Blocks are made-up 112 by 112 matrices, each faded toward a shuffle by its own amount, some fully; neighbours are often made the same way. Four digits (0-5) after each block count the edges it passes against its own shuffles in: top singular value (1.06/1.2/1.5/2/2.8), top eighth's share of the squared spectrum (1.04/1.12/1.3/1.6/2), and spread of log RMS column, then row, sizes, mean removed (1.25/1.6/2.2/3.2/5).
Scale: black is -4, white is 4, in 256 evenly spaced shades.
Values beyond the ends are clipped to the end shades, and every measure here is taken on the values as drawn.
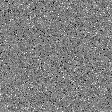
0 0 0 0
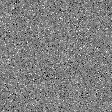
0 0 0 0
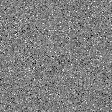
2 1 0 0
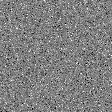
1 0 0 0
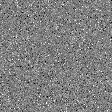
1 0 0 0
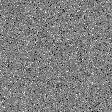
0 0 0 0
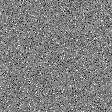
0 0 0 0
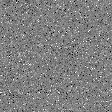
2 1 0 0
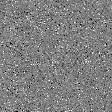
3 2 0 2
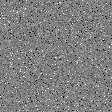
0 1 0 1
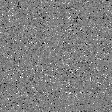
2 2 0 1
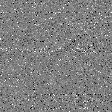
3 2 1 2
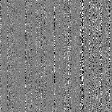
3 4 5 0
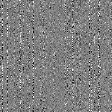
2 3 4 0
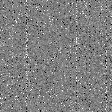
2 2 2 0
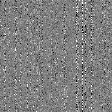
3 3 4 0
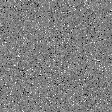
0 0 1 0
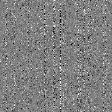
3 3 3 0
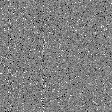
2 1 2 0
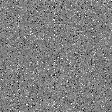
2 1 2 0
